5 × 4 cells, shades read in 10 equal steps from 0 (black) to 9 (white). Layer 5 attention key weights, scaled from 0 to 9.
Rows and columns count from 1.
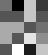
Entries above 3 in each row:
2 1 3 3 2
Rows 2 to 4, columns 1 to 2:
3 3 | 6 6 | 6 3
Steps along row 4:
down up down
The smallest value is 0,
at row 1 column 2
